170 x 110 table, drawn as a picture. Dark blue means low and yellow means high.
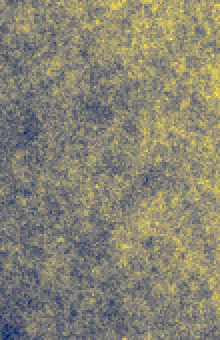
Stripes: none. Mirror symmetry: none. Slope: up to the top right. Grain: blotchy.
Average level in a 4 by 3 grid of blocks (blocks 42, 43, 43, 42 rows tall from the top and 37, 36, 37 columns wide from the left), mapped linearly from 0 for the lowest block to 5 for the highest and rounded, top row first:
2 4 5
1 2 4
1 3 4
0 1 3
